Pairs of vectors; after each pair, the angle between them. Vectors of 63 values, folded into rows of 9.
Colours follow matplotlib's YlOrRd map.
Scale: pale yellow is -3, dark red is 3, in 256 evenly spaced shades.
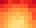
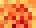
partly opposed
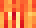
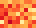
orthogonal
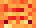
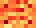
nearly parallel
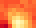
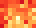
partly aligned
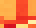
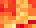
nearly opposite
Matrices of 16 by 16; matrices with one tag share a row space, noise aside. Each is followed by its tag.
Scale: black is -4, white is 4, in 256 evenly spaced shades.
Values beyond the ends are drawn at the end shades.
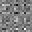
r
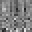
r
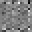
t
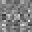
t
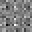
r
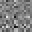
r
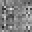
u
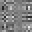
u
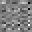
t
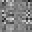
u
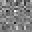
r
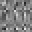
r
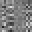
u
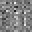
r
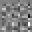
t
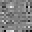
u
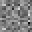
t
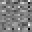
t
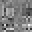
u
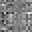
u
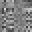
u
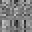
r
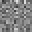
r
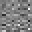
t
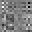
u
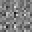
r
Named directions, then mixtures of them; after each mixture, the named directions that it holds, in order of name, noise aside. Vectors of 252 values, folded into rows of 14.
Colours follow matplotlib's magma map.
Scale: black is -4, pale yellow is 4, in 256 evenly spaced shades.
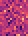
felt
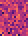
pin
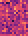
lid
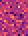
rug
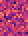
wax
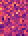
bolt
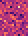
rug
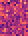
bolt, lid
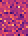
rug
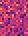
bolt, pin, rug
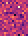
rug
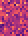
bolt, lid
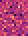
rug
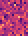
bolt, lid, wax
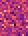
rug, wax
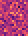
bolt, rug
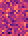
lid, pin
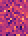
felt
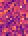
bolt, felt, lid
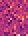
felt, rug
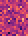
felt, pin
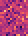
felt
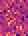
felt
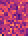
pin, rug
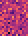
felt, pin, rug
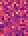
bolt
